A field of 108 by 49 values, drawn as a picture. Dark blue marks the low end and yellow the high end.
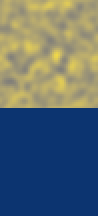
It is made of 2 by 1 panels. Panel 1,1: high, blotchy. Panel 2,1: very low, flat.
